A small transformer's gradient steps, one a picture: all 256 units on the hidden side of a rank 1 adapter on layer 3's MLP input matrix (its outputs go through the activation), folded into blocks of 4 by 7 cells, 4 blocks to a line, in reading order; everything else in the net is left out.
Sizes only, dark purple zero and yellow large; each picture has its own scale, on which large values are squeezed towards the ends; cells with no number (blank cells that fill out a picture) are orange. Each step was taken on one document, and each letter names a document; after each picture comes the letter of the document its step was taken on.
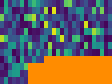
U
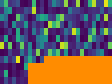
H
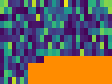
H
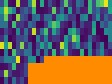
H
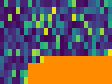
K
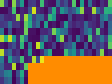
U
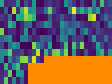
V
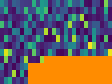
K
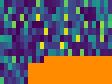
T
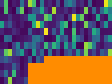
K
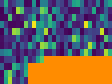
K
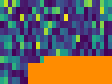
T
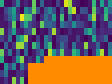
V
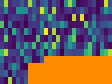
K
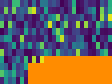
U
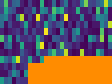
T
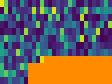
U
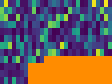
H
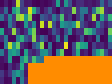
V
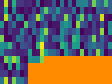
T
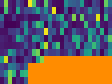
K
